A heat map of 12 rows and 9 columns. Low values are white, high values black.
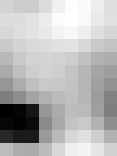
Mirror symmetry: none. Roughest part: bottom left. Stripes: none. Average level on the scale: 30%. Odd patch: higher, in the bottom left.
